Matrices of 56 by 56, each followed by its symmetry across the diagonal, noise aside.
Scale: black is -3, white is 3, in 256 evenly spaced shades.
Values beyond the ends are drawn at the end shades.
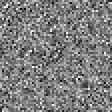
symmetric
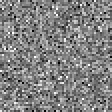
neither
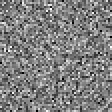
symmetric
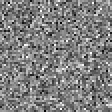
neither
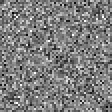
symmetric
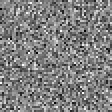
neither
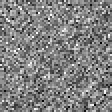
symmetric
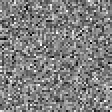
neither
